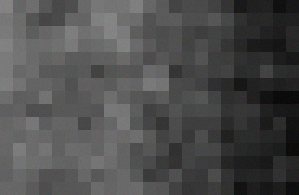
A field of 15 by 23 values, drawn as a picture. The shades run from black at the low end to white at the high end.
The field is mottled with small blotches. Overall the values sit about 30% of the way up the scale. The field climbs toward the left.
